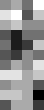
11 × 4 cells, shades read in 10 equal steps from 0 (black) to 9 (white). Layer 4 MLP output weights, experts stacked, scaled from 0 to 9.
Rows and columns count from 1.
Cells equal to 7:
6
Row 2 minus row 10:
1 2 -3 7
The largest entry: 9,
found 2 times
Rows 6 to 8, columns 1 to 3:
3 2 5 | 4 6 5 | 8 8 6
